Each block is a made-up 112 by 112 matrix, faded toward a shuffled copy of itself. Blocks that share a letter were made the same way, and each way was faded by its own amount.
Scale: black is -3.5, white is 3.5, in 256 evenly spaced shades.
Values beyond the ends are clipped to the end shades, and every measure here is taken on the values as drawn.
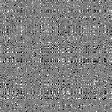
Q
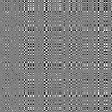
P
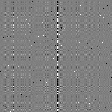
P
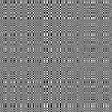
P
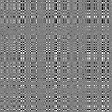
P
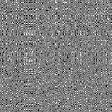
Q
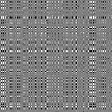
P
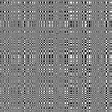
P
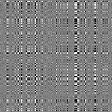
P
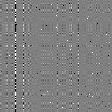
P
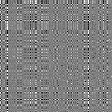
P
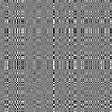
P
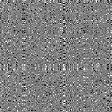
Q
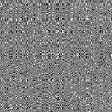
Q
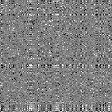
Q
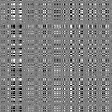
P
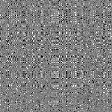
Q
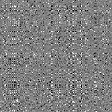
Q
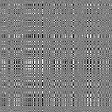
P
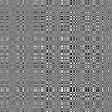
P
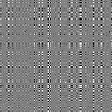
P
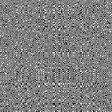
Q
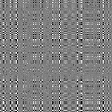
P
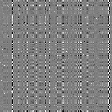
P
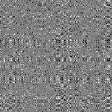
Q
